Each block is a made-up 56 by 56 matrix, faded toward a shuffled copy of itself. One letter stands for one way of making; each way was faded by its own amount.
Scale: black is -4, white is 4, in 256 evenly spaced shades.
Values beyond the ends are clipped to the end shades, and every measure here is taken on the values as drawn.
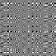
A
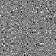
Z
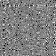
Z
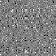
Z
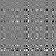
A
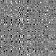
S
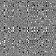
S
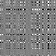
A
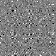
Z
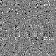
Z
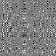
S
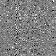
Z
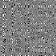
S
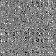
Z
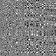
S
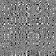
S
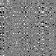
S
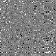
Z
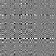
A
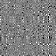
S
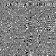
Z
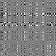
A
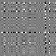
A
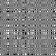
A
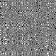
Z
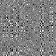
S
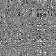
Z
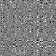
S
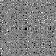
Z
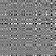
A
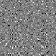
Z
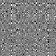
S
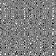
S
